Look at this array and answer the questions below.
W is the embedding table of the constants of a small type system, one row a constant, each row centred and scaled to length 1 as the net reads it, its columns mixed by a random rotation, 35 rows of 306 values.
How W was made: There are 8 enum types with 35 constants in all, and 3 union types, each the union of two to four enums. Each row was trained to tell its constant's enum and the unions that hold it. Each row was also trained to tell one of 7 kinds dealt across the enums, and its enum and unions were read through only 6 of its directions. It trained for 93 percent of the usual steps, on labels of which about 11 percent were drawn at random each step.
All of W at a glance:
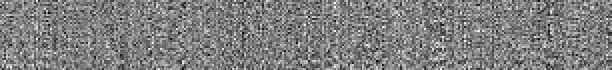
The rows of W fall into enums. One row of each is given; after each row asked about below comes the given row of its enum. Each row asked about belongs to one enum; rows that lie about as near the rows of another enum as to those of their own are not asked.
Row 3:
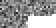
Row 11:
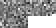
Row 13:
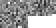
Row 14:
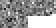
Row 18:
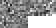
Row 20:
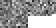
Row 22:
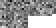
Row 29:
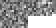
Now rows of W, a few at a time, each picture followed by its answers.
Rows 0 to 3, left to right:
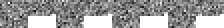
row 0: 14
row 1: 18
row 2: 29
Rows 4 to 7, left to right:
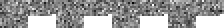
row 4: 3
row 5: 13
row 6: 14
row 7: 11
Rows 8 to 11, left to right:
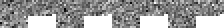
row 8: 22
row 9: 18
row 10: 22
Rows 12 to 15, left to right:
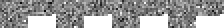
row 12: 14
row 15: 3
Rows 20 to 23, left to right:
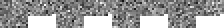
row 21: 29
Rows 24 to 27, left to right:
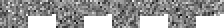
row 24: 3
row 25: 11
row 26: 13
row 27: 18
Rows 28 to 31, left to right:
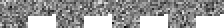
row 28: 11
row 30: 22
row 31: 13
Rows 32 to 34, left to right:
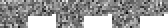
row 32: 11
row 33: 18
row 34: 29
